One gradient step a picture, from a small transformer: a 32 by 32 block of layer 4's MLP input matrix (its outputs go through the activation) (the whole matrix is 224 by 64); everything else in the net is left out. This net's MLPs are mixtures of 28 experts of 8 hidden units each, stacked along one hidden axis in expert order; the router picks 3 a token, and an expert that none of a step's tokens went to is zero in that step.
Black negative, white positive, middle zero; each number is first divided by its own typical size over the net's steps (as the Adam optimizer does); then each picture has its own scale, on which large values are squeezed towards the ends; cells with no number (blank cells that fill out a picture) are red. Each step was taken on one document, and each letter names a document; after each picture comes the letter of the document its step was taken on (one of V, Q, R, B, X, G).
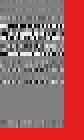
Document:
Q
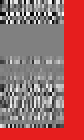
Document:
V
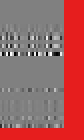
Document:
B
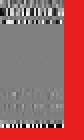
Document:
V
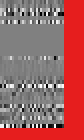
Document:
V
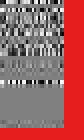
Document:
Q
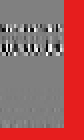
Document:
B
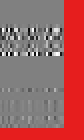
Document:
B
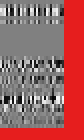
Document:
V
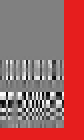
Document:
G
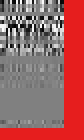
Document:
Q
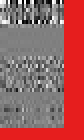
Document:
V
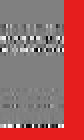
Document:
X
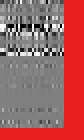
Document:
Q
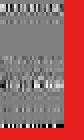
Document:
V
